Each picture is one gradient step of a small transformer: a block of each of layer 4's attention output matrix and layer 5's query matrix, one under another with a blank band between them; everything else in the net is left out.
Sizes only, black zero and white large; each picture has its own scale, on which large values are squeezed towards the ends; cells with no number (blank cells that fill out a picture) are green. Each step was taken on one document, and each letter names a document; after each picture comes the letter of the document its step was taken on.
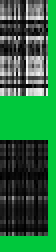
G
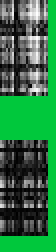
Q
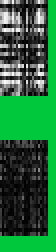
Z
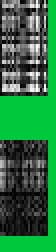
Q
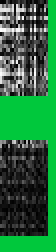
Z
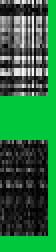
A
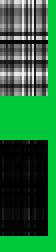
A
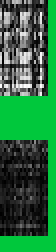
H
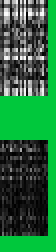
H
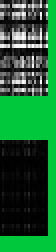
A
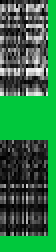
G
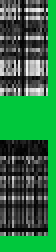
G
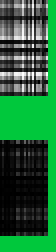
A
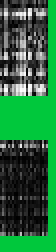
H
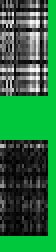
Q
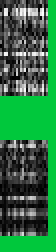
H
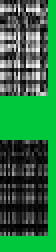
G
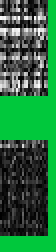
Z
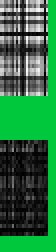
G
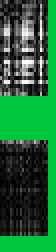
H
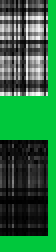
G
